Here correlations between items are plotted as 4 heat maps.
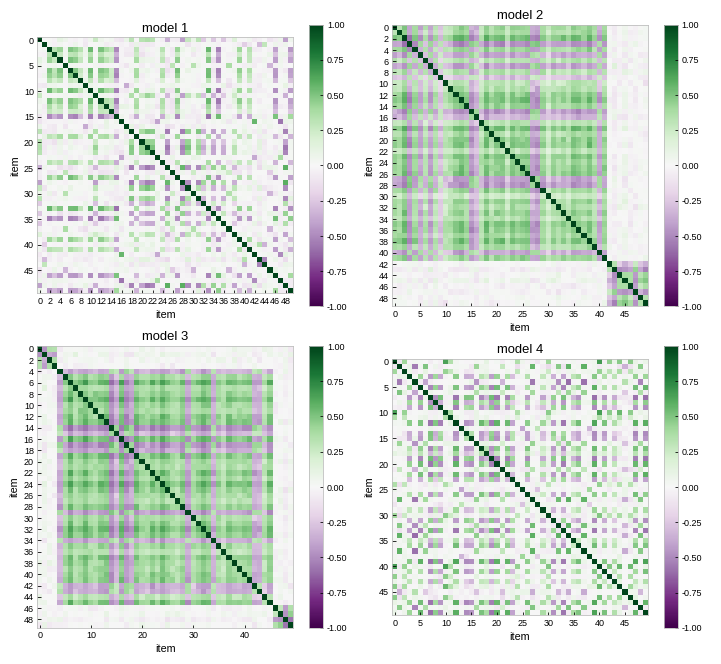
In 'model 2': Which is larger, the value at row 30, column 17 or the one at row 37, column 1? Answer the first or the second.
the second
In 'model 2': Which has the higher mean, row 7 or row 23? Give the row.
23
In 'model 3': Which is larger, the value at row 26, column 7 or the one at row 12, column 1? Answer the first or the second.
the first
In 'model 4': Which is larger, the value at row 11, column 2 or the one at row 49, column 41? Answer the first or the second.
the second
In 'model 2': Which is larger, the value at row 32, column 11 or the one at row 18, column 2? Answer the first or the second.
the second
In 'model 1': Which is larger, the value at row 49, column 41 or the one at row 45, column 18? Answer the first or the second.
the second
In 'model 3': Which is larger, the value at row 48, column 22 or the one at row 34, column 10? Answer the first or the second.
the first
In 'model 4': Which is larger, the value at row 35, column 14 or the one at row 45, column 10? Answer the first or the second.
the second
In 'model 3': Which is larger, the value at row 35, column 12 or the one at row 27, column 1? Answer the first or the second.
the first
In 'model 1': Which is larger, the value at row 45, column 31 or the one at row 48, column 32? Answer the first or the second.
the second
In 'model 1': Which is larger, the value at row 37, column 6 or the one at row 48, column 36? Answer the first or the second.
the second
